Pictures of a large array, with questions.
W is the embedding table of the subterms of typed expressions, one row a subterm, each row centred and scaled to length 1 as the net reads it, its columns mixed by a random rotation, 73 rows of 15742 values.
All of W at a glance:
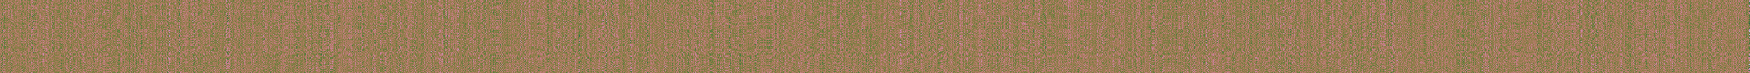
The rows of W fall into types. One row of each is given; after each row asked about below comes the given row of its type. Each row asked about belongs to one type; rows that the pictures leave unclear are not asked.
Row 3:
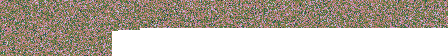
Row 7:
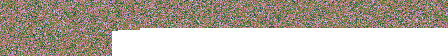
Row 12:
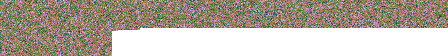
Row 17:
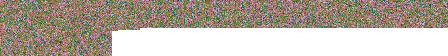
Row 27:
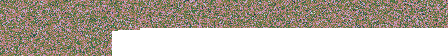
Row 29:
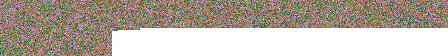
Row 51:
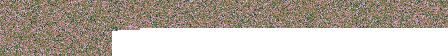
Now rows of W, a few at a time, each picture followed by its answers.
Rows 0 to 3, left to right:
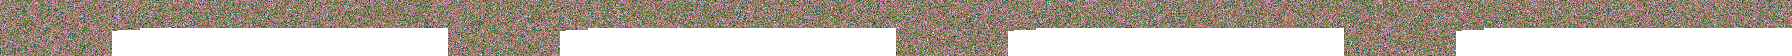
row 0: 29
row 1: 29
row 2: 17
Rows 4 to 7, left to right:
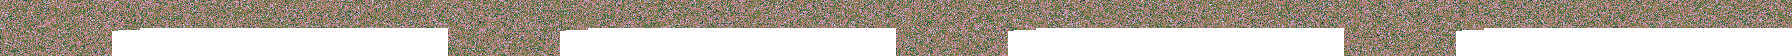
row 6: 29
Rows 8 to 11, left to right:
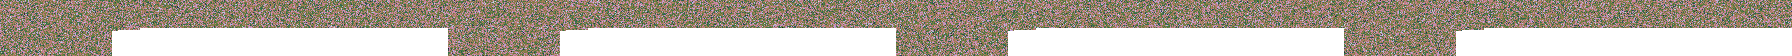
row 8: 51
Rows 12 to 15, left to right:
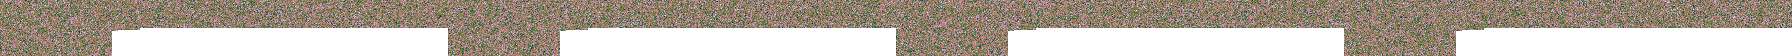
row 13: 29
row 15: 17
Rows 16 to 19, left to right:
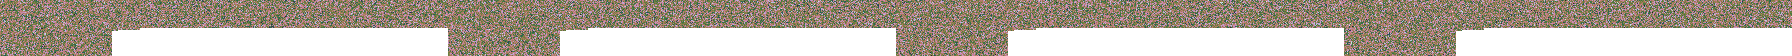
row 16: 7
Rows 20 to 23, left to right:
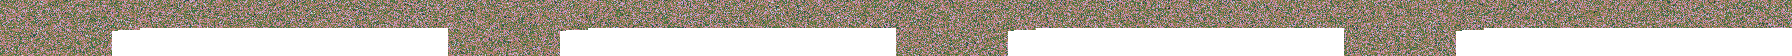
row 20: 27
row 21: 17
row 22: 3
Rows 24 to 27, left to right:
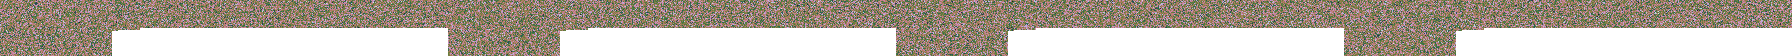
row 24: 7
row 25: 17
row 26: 51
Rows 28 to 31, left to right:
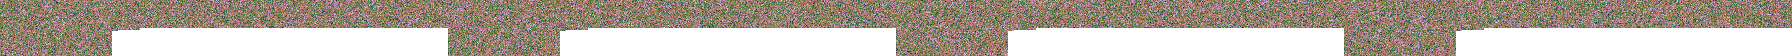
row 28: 7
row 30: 12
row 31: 29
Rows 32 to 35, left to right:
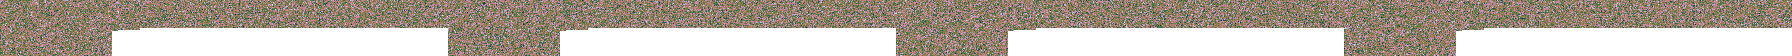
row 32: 3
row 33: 7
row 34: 29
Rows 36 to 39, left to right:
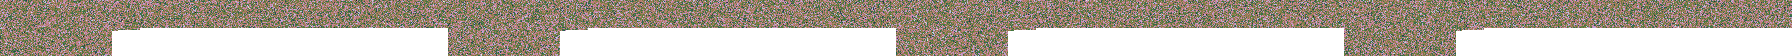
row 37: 29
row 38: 17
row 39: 51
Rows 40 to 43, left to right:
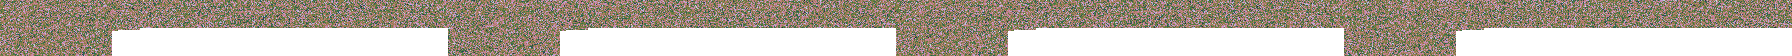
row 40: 27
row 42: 27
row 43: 7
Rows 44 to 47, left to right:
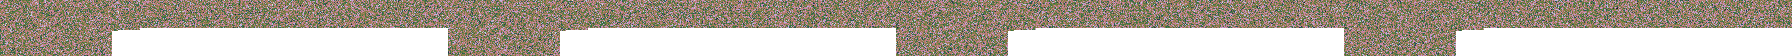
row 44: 3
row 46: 27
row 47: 3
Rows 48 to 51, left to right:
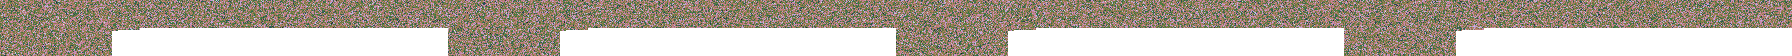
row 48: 7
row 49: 7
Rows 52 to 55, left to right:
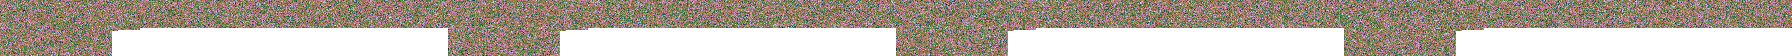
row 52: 17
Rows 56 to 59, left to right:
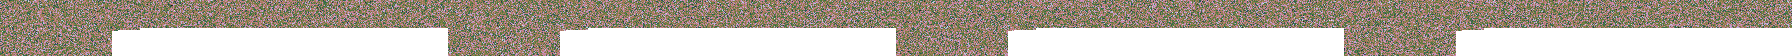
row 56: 3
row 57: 12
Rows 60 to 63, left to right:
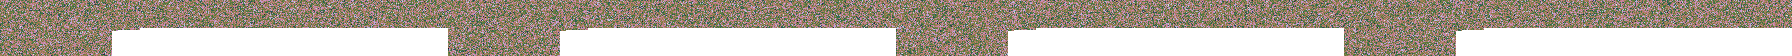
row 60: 12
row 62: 17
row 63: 3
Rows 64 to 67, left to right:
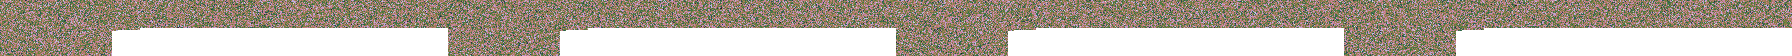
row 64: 12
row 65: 3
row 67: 3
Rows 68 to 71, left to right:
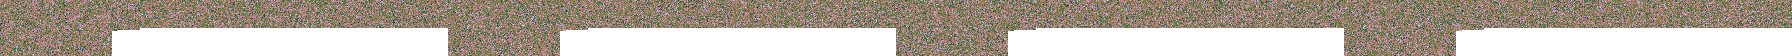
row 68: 29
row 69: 12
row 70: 3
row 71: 12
